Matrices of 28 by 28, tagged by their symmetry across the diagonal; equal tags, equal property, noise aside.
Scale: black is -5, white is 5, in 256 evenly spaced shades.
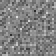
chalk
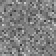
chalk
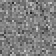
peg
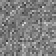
chalk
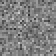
chalk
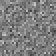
chalk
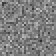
chalk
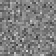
peg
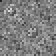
chalk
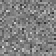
peg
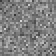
chalk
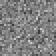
chalk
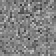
peg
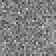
peg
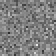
peg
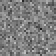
peg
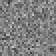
peg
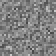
chalk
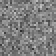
peg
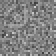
chalk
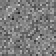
chalk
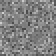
chalk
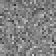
peg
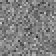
peg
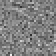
peg
